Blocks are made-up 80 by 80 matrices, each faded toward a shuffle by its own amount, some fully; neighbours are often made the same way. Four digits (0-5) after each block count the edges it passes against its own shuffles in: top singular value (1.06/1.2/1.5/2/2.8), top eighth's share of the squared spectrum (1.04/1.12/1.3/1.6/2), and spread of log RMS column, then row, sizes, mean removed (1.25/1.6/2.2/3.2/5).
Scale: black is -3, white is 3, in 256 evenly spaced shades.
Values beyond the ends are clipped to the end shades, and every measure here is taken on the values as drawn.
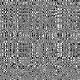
5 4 3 3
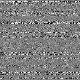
2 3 0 4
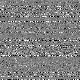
2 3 0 4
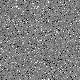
0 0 0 0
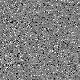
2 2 1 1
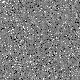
0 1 0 0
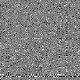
4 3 1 2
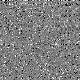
3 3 1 2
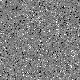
2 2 0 0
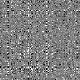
4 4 3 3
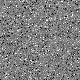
1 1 0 0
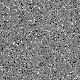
1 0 0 0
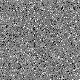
3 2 1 1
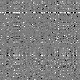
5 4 2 2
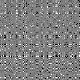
5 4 3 3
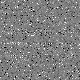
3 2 0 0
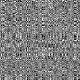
5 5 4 3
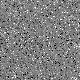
0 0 0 0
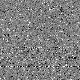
2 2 0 2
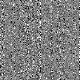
2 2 3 0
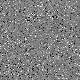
2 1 0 0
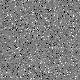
2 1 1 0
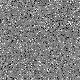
3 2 0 1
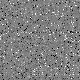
2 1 0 0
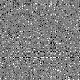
4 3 1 2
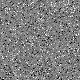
0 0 0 0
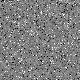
2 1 0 0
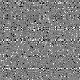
4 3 1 2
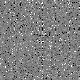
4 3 1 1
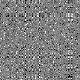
5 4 3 2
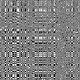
5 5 4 4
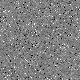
0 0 0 0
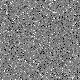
0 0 0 0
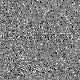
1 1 0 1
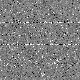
2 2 0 2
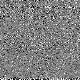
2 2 0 3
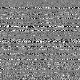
2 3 0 4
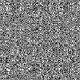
4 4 2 2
